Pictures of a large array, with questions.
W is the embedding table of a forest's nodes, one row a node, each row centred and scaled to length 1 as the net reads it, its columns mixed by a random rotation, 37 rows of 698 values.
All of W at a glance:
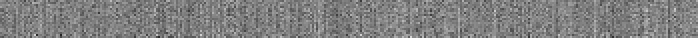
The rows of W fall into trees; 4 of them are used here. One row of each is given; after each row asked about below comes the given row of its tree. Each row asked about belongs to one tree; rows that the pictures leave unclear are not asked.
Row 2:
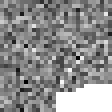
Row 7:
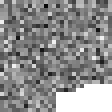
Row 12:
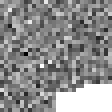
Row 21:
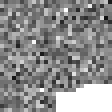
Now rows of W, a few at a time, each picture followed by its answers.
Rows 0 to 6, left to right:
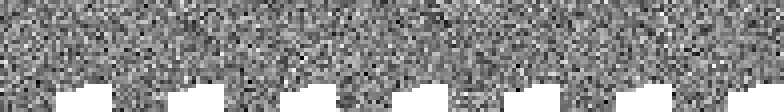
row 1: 12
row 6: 12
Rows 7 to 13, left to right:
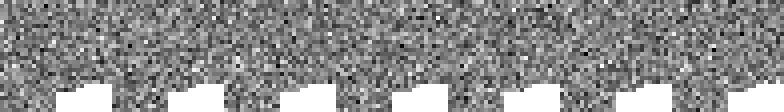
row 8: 21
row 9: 21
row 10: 21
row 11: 21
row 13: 7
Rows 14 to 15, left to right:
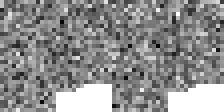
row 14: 21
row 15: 21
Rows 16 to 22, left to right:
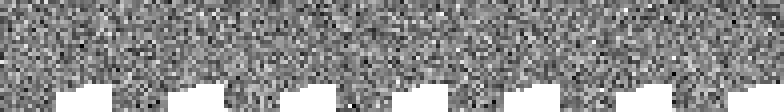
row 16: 12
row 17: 12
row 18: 21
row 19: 2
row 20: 12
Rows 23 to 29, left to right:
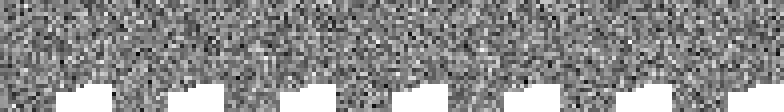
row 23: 2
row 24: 12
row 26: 12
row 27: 21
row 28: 2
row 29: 12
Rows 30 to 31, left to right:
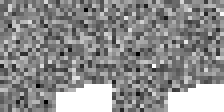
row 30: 12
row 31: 12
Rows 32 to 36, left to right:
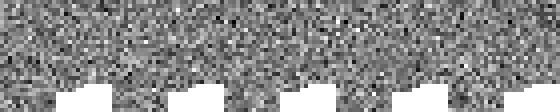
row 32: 2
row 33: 21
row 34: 7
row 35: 7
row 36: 21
